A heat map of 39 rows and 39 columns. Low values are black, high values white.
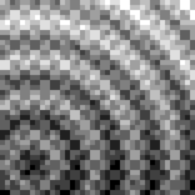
Slope: up to the top. Rings: centred on the bottom left. Odd rows or columns: none. Average level on the scale: 50%.
